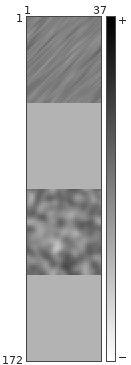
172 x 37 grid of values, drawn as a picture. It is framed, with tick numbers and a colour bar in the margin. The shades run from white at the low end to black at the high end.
The table splits into 4 rows of 1 panel. Panel 1,1: middling, slanting up to the right, faint in contrast. Panel 2,1: low, flat. Panel 3,1: middling, blotchy. Panel 4,1: low, flat.
